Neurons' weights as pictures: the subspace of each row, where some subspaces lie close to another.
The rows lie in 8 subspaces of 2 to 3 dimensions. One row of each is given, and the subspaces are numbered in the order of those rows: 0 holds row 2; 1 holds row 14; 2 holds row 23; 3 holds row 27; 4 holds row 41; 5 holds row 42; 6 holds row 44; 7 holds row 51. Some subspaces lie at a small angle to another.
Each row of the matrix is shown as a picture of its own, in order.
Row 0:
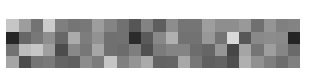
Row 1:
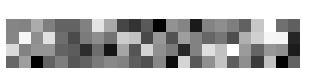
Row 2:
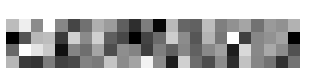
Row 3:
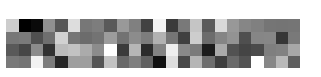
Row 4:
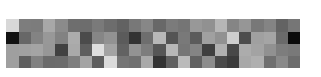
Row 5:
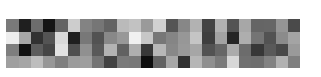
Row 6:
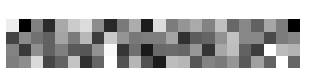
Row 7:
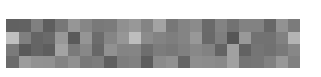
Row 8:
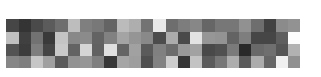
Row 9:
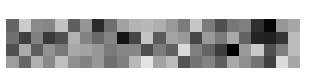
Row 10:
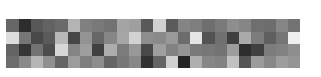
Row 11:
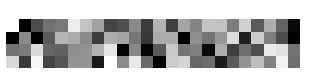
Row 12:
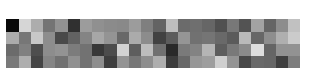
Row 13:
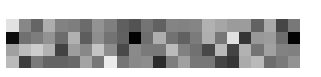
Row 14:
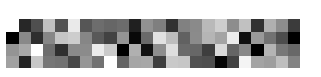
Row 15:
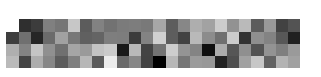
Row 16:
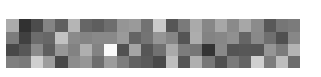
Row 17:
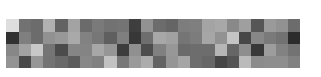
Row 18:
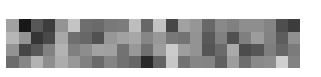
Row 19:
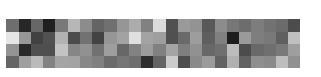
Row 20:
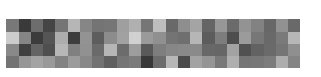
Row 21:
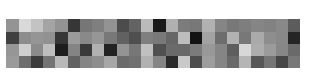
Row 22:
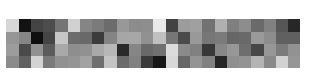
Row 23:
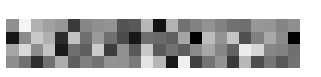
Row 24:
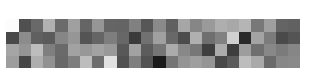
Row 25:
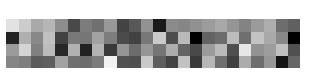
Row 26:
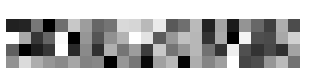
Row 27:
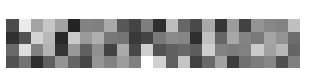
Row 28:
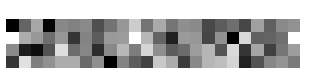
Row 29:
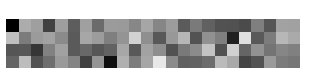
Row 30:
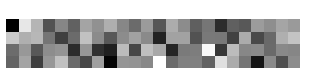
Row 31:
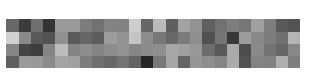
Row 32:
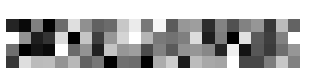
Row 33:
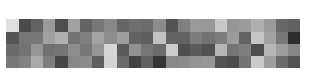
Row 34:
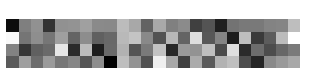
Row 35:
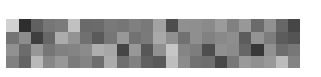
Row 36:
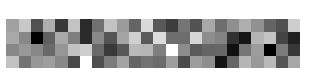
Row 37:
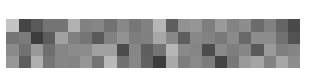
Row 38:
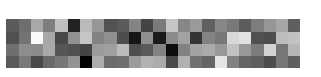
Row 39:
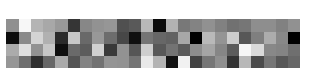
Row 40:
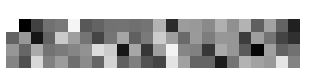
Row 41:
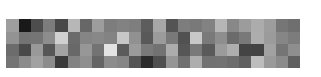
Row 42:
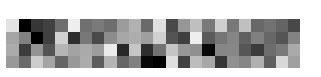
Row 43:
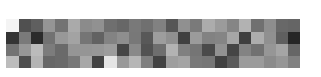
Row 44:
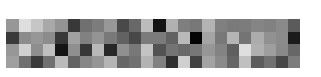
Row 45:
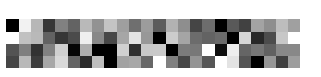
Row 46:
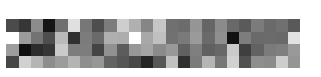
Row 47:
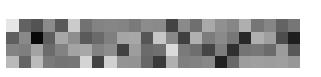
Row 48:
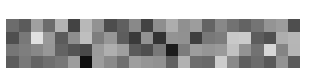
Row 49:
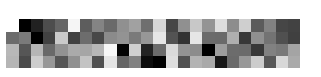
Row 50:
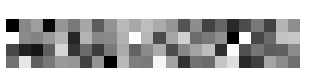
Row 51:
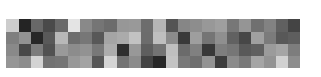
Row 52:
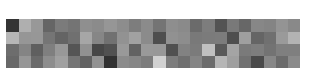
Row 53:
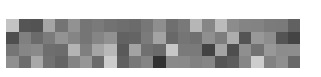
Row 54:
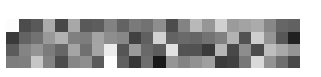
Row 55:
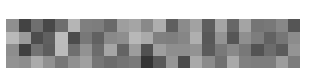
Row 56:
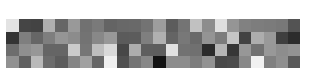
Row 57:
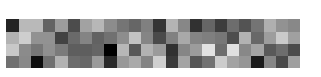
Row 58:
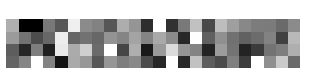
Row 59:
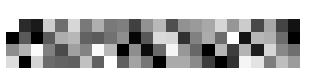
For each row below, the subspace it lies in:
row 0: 0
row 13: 5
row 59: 0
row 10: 2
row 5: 3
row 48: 7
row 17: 1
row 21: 6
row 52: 2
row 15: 5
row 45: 2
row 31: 1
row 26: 3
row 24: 3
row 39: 2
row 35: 1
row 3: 6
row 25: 4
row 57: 4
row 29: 3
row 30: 2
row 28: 0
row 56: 6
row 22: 0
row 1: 4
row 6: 7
